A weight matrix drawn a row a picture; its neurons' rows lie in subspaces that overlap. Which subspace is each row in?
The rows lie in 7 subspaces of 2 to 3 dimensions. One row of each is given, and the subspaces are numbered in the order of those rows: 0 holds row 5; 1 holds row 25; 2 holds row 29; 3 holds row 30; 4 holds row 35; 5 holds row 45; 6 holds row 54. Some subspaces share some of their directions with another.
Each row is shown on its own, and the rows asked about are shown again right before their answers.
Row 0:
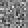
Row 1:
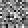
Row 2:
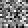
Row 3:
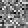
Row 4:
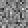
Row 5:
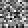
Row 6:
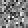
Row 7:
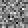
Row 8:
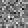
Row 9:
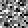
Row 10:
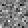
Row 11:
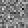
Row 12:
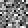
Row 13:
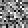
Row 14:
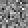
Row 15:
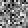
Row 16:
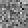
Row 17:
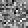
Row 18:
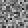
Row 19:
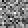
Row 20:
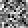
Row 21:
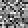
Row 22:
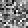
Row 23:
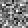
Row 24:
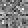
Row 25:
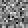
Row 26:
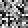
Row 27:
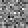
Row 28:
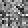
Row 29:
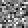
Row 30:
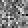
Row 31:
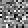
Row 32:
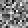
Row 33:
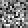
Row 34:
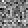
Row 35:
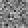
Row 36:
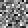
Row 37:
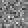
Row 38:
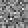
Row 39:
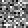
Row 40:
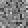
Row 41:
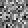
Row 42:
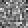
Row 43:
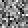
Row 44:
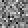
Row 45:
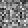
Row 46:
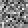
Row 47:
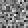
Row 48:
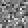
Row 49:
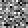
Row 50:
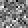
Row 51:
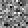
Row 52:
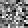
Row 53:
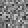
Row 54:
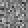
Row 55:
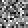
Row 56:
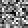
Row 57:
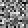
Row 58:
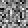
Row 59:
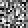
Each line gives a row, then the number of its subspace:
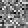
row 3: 1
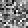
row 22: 2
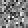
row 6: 1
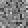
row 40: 5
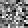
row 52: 0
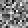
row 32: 2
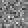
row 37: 6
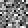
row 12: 0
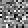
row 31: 4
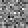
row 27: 2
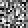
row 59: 6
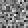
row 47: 0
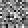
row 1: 4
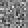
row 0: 6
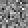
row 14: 5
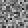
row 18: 0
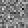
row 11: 6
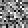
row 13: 4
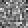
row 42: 5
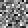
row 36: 0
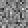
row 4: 5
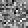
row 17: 2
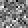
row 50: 4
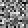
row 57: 6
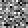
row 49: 2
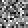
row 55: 3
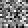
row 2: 0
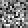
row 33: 6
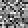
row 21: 1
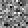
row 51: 2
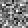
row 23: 2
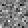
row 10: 1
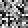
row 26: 3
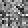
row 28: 3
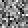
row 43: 3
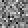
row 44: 3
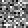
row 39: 2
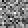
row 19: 5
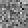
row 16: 5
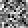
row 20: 4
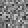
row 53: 4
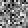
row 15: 1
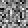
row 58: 5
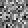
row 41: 4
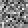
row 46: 4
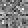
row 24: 3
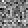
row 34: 5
